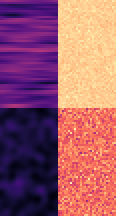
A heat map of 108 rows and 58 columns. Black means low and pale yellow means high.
It is made of 2 by 2 panels. Panel 1,1: low, streaked across. Panel 1,2: very high, fine-grained, faint in contrast. Panel 2,1: very low, blotchy, faint in contrast. Panel 2,2: high, fine-grained.
